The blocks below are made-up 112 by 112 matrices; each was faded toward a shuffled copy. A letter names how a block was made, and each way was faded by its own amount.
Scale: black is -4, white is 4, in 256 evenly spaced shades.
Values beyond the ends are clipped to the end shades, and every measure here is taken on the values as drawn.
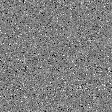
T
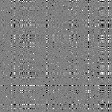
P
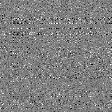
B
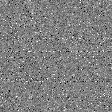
T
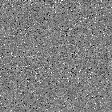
T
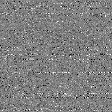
B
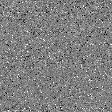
T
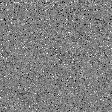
T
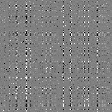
P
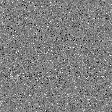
T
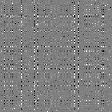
P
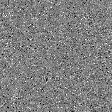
T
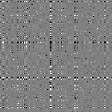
P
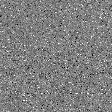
T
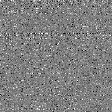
B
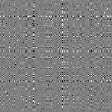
P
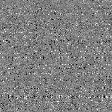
B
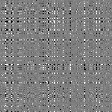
P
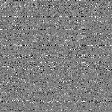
B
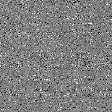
B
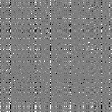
P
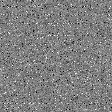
T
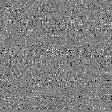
B
